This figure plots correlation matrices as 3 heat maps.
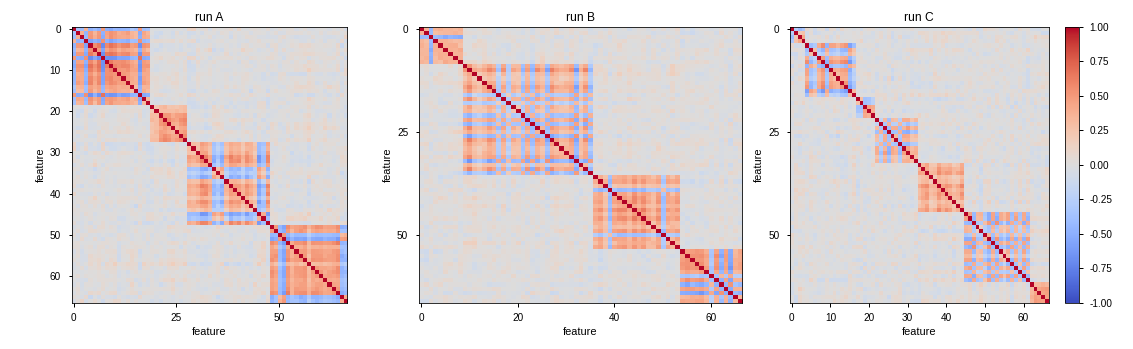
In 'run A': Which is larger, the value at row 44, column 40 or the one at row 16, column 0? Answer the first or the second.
the second
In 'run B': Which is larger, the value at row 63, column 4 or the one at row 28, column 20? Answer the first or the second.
the second
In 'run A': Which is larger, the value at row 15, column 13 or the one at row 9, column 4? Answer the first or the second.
the second
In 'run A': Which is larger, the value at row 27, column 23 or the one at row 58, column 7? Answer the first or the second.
the first
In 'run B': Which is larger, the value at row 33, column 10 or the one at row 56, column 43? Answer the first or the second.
the first
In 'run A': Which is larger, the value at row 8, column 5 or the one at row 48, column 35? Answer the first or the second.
the first
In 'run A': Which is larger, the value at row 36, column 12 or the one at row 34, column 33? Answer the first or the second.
the first
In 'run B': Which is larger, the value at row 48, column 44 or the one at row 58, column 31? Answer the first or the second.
the first
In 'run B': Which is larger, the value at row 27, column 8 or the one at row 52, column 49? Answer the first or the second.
the second
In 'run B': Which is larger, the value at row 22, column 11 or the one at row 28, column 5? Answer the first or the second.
the first
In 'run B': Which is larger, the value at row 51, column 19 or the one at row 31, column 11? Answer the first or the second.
the second
